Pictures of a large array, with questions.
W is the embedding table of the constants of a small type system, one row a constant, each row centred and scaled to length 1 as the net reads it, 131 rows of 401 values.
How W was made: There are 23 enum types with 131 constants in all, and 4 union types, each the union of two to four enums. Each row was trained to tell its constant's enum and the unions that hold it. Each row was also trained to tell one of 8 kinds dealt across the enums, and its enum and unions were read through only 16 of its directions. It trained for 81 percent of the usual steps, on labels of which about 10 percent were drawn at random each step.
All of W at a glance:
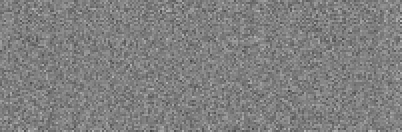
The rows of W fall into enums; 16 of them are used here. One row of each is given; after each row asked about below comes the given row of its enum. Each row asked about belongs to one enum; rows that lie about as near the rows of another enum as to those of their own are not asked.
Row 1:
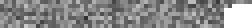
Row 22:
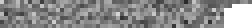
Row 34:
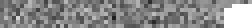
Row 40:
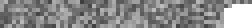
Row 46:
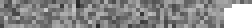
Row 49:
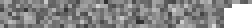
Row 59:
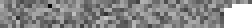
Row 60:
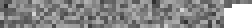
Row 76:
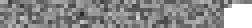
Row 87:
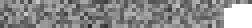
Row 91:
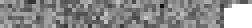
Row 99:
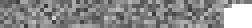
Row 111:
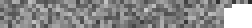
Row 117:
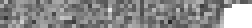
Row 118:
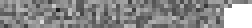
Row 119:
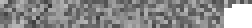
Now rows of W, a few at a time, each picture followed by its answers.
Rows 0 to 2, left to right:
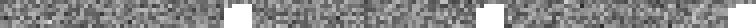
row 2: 22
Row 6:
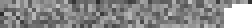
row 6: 87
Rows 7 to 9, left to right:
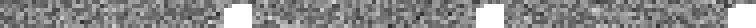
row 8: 76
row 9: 76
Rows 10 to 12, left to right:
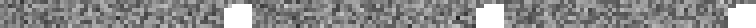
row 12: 60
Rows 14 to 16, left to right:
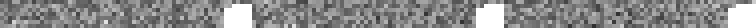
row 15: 1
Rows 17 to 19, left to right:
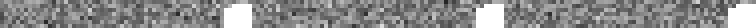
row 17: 87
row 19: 1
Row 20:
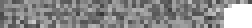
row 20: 87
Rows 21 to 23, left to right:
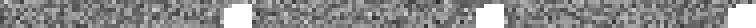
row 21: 87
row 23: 1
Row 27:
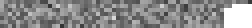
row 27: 59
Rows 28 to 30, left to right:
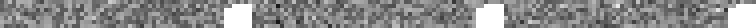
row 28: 34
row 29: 40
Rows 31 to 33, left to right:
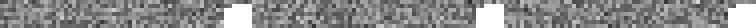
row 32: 119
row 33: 34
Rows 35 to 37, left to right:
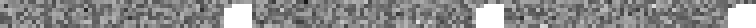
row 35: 119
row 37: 111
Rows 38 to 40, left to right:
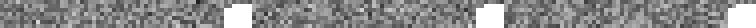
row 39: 59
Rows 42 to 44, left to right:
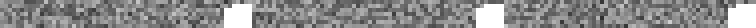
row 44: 119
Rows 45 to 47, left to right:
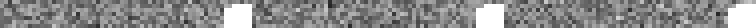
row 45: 119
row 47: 99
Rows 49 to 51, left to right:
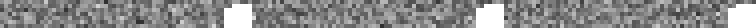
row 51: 111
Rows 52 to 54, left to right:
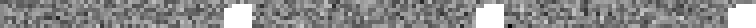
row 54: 118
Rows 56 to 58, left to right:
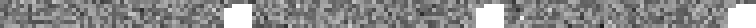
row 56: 60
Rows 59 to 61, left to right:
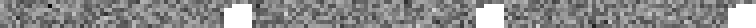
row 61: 1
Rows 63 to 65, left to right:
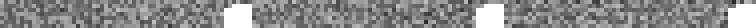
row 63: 40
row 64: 111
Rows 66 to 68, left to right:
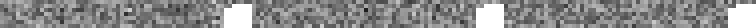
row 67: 46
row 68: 60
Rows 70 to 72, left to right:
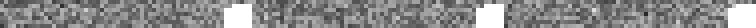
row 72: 87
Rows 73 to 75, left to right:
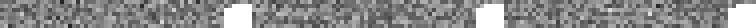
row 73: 111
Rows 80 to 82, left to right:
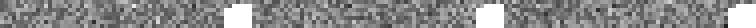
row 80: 60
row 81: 111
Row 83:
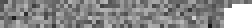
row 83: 1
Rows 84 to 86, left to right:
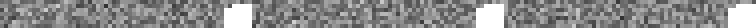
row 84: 1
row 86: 46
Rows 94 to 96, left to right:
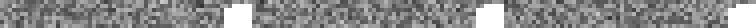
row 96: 34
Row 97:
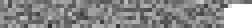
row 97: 76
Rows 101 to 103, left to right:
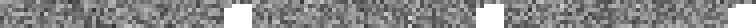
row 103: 87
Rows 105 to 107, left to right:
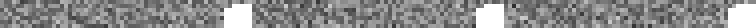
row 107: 76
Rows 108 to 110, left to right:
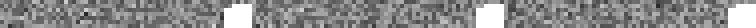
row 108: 76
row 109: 46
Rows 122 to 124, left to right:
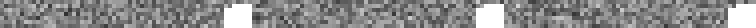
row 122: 119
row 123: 119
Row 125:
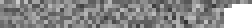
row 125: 22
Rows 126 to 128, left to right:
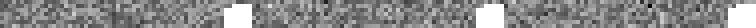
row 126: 60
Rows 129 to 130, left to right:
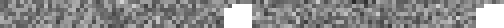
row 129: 60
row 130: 76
